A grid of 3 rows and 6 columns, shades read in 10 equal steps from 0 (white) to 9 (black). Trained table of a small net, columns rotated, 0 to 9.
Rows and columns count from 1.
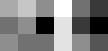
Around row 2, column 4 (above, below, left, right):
0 1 9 7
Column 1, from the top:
3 5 4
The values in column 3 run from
4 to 9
